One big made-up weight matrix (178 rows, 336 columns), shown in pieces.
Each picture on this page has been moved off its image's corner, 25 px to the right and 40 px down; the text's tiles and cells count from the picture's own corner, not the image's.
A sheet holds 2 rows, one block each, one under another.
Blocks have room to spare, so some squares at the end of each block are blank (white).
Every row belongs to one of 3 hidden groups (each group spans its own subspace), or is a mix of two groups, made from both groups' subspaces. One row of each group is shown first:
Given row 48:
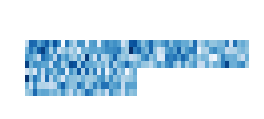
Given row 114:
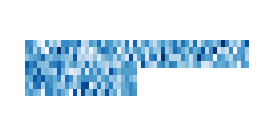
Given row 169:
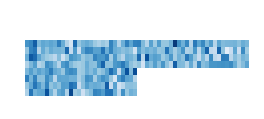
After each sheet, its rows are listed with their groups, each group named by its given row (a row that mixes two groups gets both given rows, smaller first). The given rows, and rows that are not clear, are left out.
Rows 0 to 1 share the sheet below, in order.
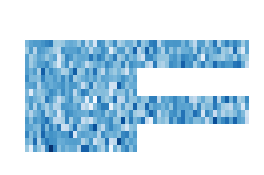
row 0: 114
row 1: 114
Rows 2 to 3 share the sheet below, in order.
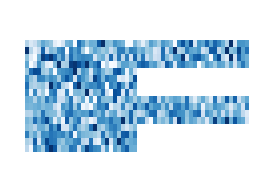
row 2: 169
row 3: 114
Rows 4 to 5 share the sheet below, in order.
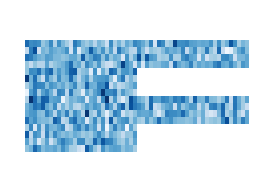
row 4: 169
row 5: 48
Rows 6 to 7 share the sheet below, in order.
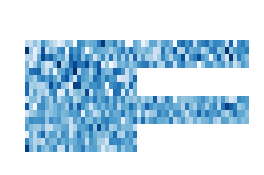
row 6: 169
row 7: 169
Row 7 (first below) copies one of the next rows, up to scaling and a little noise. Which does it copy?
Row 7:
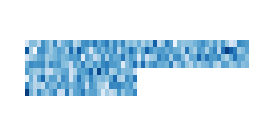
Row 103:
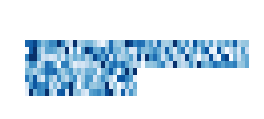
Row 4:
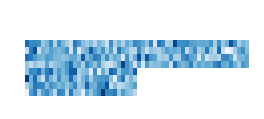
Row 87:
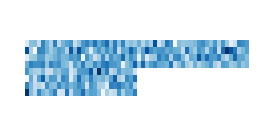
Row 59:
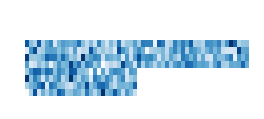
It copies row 87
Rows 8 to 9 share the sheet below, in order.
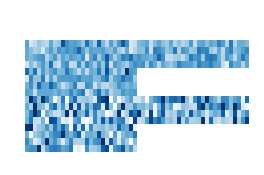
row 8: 48
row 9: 48
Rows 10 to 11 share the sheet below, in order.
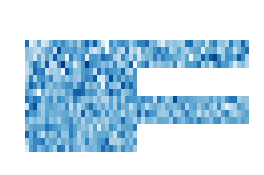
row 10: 48
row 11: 169
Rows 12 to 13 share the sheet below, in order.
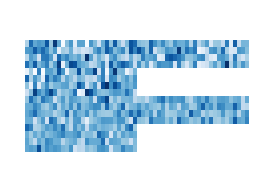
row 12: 48 and 114
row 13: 48
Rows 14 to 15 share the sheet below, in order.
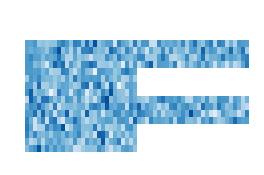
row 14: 114
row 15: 48
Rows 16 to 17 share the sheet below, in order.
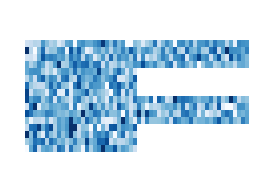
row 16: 169
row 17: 169
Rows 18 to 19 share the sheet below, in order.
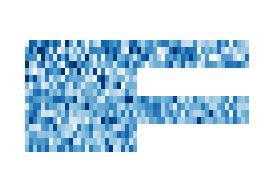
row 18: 48
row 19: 169
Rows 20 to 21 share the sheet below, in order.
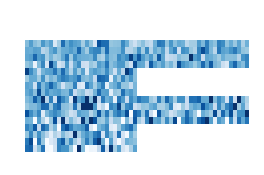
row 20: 48
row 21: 114
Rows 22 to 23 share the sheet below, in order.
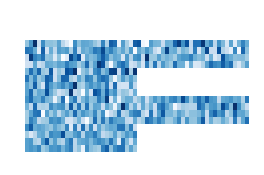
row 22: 169
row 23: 48
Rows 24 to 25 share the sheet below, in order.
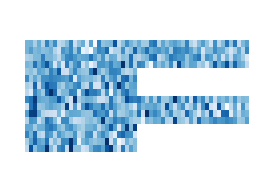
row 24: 114
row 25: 169
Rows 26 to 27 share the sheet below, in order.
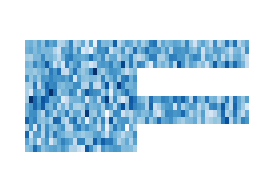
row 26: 114
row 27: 48
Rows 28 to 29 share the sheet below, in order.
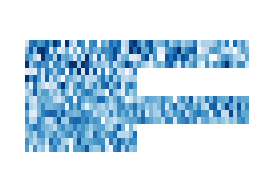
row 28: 48
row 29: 169
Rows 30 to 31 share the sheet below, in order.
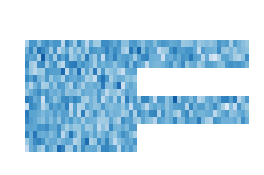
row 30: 48
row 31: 114 and 169
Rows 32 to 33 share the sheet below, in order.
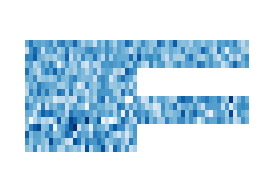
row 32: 48 and 169
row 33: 169
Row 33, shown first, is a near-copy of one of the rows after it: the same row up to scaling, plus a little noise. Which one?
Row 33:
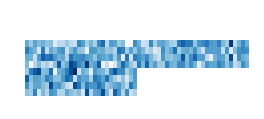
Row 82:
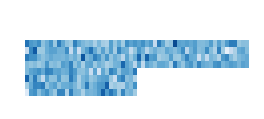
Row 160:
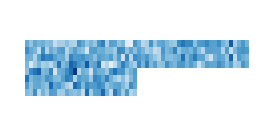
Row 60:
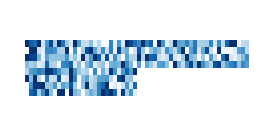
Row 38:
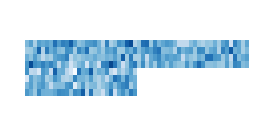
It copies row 160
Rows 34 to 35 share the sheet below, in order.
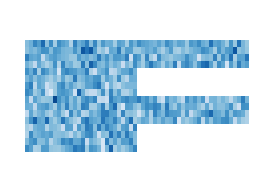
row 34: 114
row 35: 48 and 169
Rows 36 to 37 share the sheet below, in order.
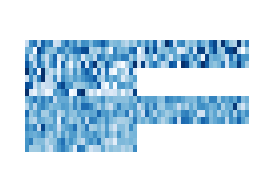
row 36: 114 and 169
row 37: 114
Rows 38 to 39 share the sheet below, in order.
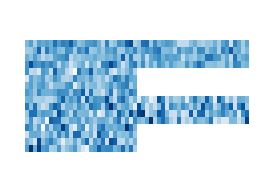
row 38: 169
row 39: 48 and 114
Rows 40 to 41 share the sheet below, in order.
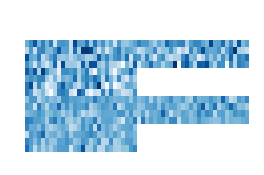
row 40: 114
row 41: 114 and 169
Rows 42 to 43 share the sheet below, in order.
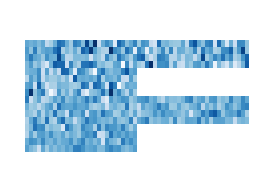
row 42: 114
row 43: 48
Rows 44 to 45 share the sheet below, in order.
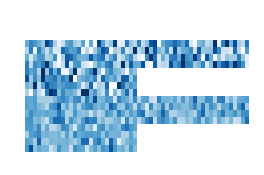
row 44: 114
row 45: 114
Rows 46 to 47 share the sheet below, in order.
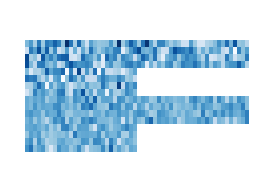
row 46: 48 and 169
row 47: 114
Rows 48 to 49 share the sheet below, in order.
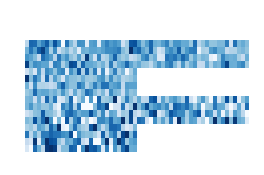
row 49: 114
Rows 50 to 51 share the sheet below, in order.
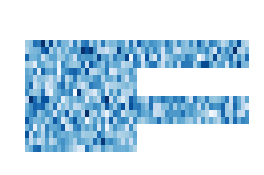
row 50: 114
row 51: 48
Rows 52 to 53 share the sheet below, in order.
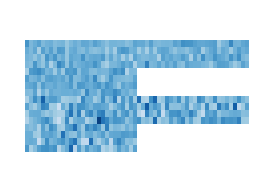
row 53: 114 and 169
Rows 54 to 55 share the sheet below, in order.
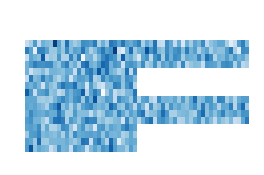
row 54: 48 and 169
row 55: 114
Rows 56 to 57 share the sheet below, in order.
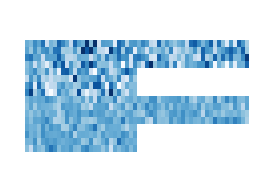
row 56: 114
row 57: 114
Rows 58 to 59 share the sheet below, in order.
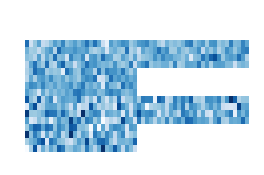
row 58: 48
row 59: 169
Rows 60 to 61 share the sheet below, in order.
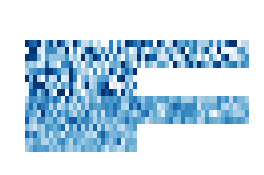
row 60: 169
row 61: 48
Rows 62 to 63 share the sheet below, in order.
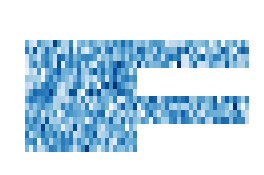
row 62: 114
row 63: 48 and 114
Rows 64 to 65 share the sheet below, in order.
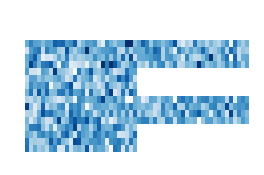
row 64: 169
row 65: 169
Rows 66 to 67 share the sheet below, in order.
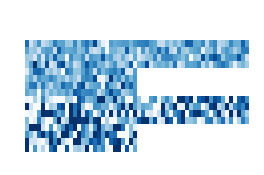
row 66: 48
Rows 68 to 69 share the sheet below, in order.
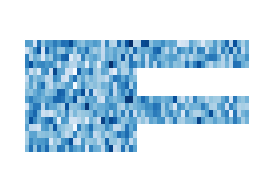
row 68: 169
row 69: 169
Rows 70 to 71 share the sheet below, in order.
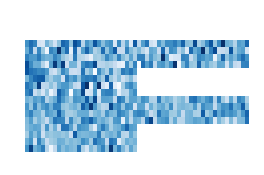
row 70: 114
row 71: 114
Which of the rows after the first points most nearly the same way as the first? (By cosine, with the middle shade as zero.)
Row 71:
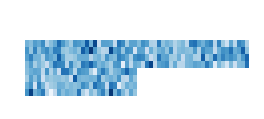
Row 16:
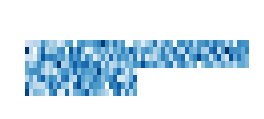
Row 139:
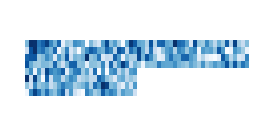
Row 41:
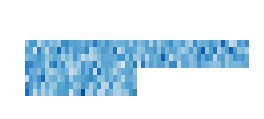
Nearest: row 41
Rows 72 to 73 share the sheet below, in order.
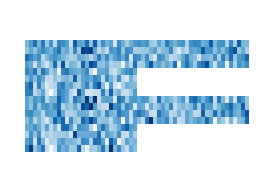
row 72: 114
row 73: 114
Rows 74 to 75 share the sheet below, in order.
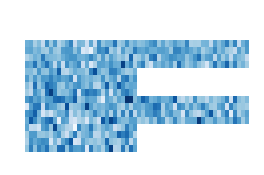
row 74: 114
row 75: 169
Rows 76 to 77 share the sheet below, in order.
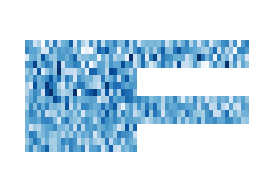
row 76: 114
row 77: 48 and 169
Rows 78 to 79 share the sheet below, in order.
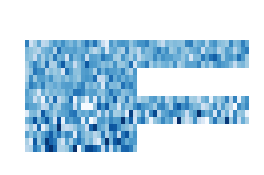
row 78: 48
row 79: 114
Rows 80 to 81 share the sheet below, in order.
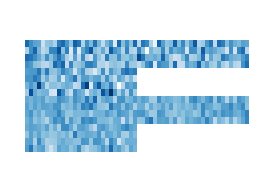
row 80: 114 and 169
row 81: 114
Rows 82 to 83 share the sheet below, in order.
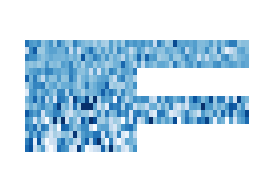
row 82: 169
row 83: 114
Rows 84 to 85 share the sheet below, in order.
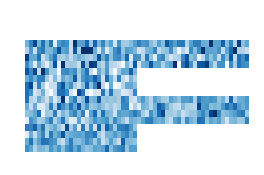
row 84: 114
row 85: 48
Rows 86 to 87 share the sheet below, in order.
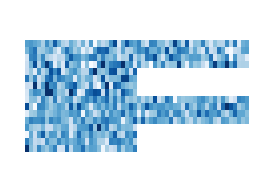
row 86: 114 and 169
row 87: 169
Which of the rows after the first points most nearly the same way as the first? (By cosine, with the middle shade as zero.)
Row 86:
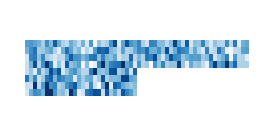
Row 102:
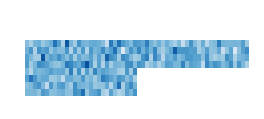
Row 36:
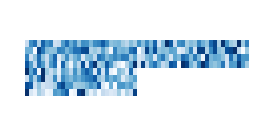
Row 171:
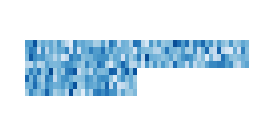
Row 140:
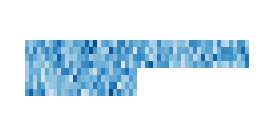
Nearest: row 171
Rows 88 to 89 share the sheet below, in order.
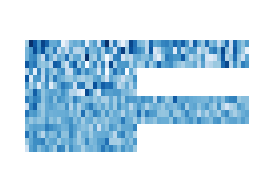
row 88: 48
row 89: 169
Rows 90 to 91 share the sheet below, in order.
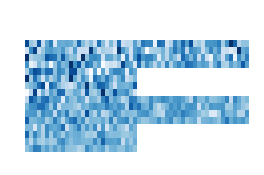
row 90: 169
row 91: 48
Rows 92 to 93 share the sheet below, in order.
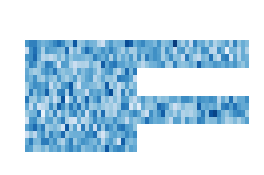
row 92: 169
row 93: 48
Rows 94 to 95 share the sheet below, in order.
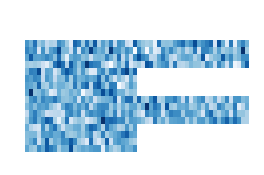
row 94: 114 and 169
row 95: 114 and 169
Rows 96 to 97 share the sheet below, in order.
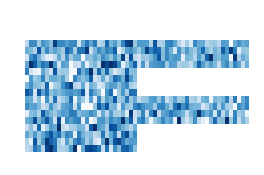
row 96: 169
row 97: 114
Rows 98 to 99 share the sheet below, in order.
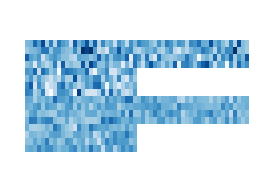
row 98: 114
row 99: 114 and 169
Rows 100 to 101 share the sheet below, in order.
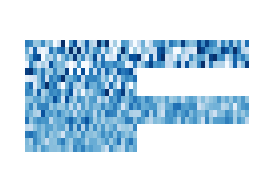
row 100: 48
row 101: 48
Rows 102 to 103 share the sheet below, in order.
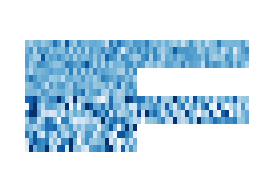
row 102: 48
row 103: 169
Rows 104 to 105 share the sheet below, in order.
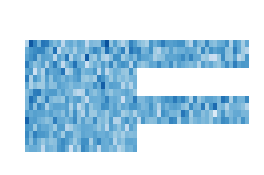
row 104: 48
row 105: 48 and 114
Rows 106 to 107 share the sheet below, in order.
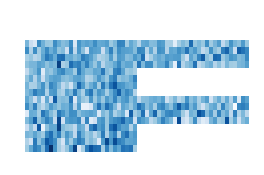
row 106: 114 and 169
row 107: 114
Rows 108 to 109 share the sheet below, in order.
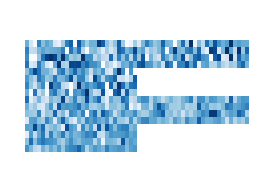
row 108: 169
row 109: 48
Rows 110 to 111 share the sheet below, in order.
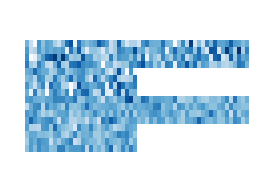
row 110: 169
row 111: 169
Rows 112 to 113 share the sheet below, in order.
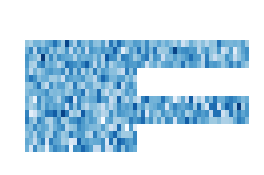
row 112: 48
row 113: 169
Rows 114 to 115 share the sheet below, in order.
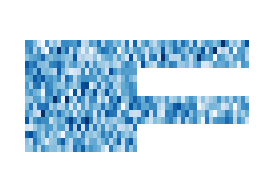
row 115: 48
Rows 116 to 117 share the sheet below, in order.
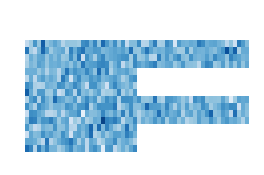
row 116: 114 and 169
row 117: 169
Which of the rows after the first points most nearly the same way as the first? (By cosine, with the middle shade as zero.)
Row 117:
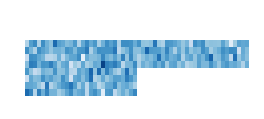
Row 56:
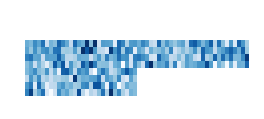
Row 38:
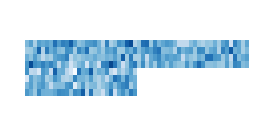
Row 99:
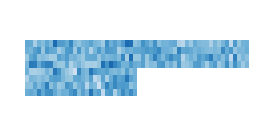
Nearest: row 99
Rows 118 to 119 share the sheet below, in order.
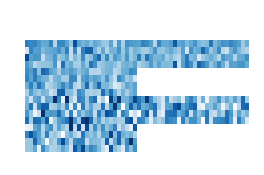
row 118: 114 and 169
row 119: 48
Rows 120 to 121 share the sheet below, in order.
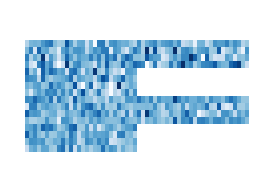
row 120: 48 and 114
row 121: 114 and 169
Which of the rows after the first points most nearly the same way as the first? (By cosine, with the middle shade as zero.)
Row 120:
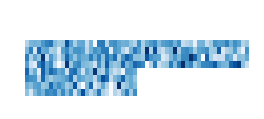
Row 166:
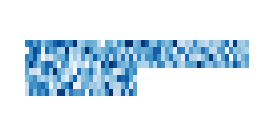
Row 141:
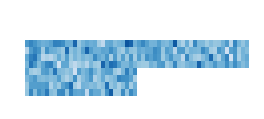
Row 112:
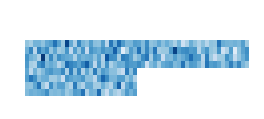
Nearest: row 112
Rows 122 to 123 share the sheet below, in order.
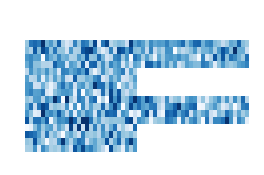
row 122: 48 and 114
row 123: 48
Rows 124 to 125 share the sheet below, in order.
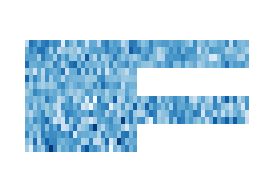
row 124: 48
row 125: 114
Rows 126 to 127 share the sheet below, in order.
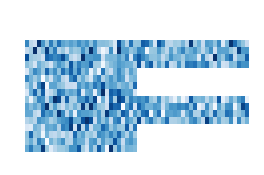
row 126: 114 and 169
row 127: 48 and 114
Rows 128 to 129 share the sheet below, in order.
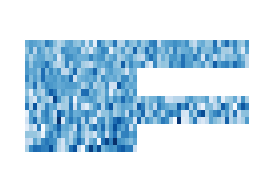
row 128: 114
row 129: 114
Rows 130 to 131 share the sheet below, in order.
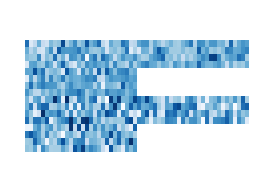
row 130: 48
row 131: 48
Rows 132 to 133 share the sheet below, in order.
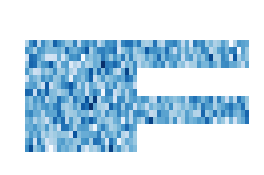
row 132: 169
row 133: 114
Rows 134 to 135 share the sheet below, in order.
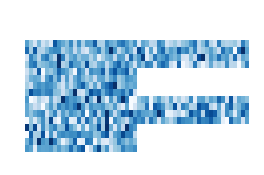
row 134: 114
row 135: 48
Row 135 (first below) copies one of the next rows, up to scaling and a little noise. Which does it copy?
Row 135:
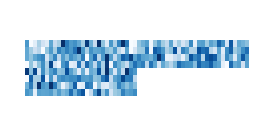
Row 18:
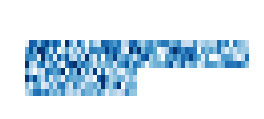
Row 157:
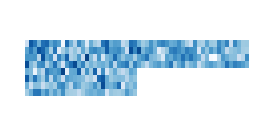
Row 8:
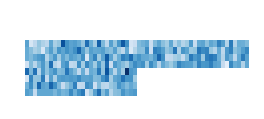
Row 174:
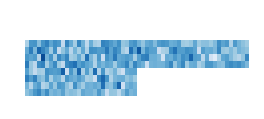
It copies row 8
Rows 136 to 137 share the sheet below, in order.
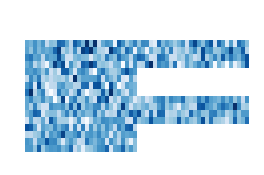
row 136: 114
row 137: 48
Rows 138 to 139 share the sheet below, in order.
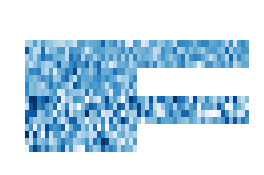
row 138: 169
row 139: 48 and 169
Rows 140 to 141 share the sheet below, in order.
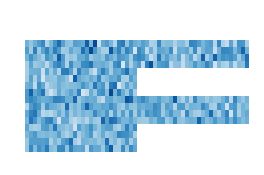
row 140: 114
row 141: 169
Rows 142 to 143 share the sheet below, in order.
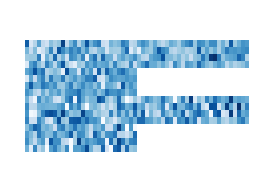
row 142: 48
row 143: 169
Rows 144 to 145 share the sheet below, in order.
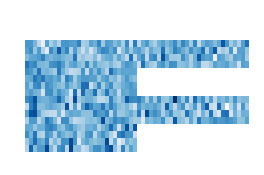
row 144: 114
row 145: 169
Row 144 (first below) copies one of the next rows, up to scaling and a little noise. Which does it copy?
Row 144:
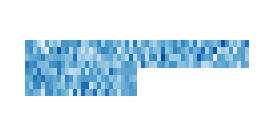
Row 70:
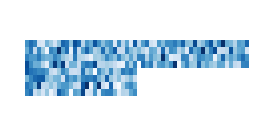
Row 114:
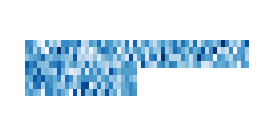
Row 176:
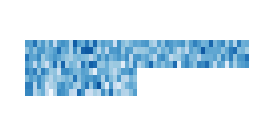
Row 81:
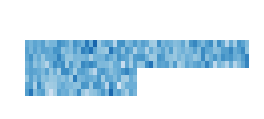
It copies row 114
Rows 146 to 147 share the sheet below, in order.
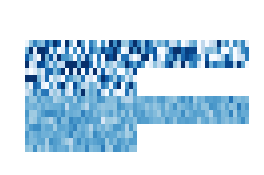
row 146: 48
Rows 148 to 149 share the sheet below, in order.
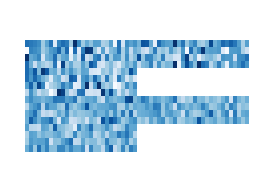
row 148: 114 and 169
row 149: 169
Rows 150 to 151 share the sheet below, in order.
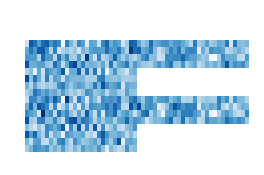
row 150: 48
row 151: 48
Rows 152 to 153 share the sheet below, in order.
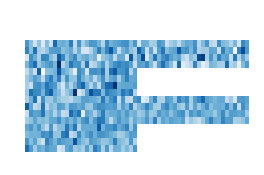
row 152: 114
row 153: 169
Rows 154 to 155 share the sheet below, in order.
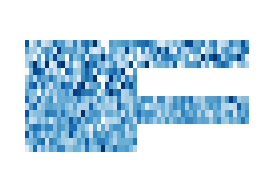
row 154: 48
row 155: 169
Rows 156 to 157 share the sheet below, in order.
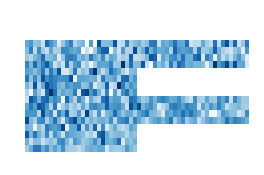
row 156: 114
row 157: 48
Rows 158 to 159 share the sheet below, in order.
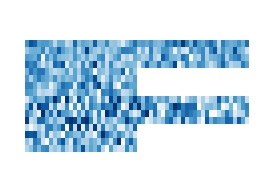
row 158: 48 and 114
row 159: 48
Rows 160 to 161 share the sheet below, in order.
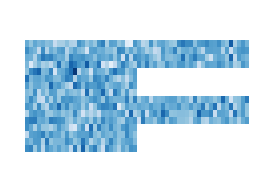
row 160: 169
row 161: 114 and 169
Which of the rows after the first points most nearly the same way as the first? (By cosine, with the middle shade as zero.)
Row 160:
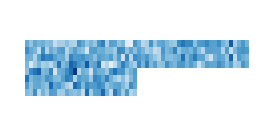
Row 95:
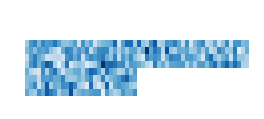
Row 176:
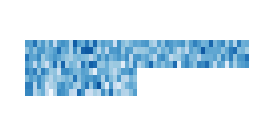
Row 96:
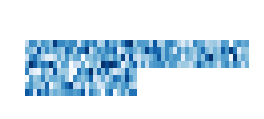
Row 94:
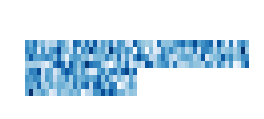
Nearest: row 94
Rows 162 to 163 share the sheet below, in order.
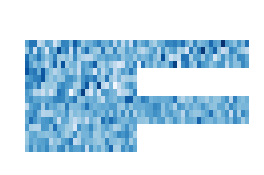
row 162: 114
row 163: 169
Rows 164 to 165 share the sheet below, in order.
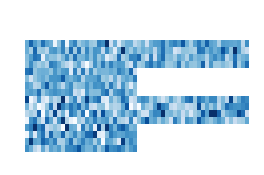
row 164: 48
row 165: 48
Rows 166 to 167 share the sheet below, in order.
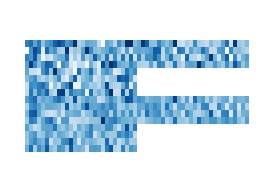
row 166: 169
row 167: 169
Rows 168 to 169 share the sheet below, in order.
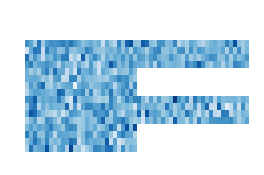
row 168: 169
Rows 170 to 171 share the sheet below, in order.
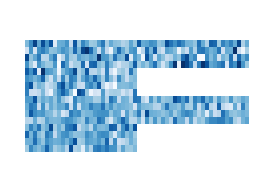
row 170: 114
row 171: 169
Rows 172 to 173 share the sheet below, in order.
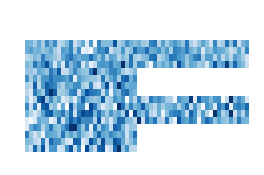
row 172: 114
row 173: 114 and 169
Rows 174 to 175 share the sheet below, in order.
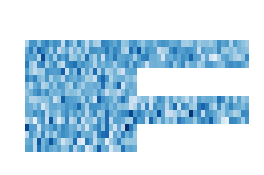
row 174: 48
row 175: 48
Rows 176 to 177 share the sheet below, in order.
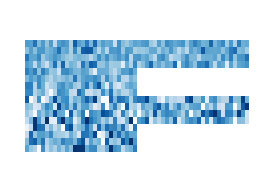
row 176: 114
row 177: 48
